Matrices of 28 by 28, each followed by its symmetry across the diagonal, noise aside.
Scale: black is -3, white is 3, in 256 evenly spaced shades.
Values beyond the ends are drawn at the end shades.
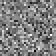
antisymmetric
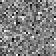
antisymmetric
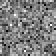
symmetric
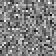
neither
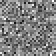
symmetric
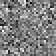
antisymmetric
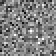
symmetric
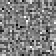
antisymmetric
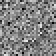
symmetric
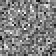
symmetric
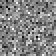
symmetric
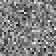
neither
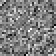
symmetric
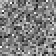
symmetric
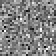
neither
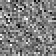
antisymmetric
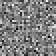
antisymmetric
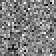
neither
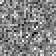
symmetric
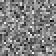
neither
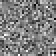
antisymmetric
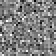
antisymmetric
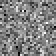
neither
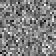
neither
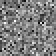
neither
